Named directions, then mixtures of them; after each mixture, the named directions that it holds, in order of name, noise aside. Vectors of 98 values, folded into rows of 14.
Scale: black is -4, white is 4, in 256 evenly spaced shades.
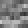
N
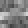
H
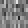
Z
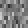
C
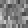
C, N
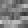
N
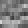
N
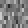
C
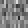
Z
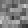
H, N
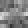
H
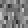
C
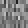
Z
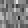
H, Z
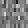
Z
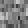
H, Z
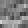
N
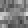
H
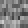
N, Z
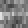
C, H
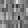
H, Z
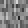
H, Z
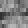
H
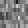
H, Z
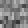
C, N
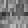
H, Z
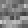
N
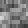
H, N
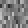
C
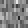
H, Z
